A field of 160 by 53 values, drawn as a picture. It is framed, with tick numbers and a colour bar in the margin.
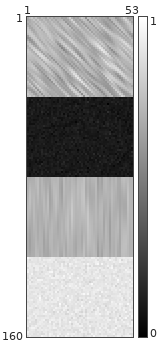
The table splits into 4 rows of 1 panel. Panel 1,1: high, slanting down to the right. Panel 2,1: very low, fine-grained, faint in contrast. Panel 3,1: high, streaked downward, faint in contrast. Panel 4,1: very high, fine-grained, faint in contrast.
